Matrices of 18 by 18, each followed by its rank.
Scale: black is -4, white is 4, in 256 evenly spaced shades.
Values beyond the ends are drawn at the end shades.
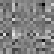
three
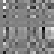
two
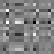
two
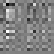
two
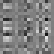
two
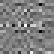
three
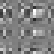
two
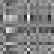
two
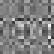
two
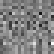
three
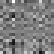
three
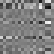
two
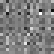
three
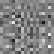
three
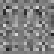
three
